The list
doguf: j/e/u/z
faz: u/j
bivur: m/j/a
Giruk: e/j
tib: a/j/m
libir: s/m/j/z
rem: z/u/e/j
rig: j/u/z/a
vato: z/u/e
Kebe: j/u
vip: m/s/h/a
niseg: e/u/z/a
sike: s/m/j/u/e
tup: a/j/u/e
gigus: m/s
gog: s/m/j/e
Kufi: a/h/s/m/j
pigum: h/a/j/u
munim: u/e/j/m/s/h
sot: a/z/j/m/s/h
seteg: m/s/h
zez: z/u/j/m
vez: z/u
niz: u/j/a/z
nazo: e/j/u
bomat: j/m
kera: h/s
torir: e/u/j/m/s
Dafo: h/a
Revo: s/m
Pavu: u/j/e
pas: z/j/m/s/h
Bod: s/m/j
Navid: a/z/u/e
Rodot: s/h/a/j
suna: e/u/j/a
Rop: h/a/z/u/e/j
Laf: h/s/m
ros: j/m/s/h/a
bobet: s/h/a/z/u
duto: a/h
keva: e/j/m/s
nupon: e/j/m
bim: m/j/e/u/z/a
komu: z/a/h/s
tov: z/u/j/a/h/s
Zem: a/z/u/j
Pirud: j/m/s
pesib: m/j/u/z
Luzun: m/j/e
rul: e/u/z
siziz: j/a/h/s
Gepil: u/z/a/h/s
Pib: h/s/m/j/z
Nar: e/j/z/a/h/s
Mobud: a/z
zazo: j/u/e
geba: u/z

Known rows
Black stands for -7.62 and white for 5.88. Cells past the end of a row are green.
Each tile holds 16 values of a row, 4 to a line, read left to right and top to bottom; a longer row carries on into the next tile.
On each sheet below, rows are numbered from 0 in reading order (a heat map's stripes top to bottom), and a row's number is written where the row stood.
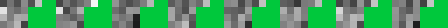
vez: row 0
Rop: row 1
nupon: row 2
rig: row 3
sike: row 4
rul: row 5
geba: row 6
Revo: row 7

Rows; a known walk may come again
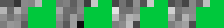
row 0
niseg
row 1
gigus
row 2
vez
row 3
vato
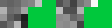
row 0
tib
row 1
pigum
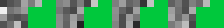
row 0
Mobud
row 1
Bod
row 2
libir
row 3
rig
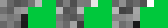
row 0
nupon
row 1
Kufi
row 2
Laf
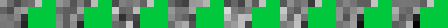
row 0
keva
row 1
gog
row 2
sot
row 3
tup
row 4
geba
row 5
zez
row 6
bim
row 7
bivur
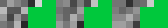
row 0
pas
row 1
sike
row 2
munim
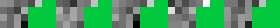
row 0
Pirud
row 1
rul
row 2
bomat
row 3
Rop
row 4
Revo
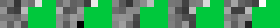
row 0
Rodot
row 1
seteg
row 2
nazo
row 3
siziz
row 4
Pib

